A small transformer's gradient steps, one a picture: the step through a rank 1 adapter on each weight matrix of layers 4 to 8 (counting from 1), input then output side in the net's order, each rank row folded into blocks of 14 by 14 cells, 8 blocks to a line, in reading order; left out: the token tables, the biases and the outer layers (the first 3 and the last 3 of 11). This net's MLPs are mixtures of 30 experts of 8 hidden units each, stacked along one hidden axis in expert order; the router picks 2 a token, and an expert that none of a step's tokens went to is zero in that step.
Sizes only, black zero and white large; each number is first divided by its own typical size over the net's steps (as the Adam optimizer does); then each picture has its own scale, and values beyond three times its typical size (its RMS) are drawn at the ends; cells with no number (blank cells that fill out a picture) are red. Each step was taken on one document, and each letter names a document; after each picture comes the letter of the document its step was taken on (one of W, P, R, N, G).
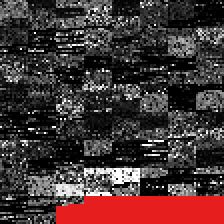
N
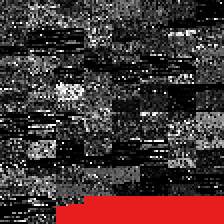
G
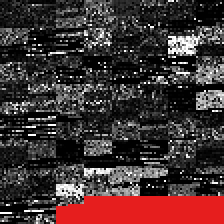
N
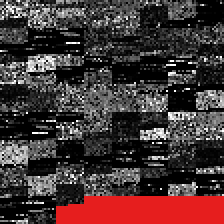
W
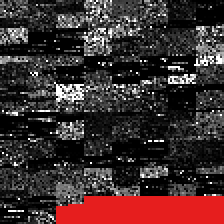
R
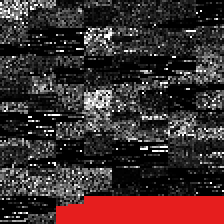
G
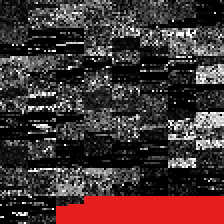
W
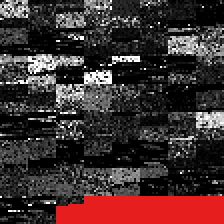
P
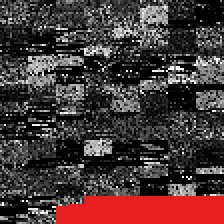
N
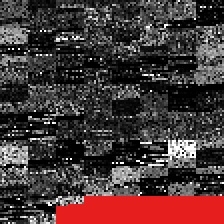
N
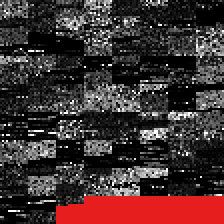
P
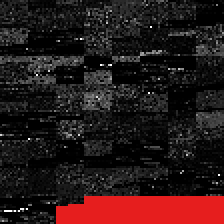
P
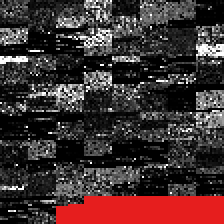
R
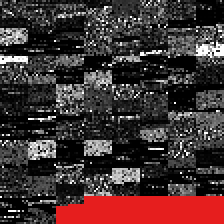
P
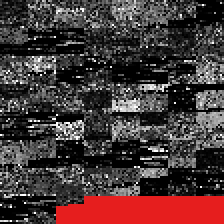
W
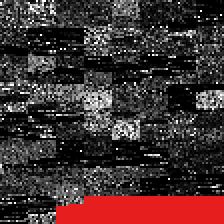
G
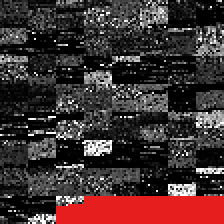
P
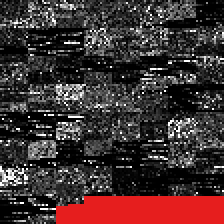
G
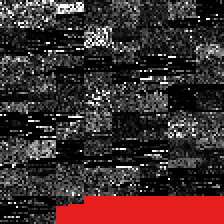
G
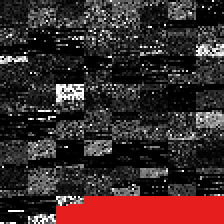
P
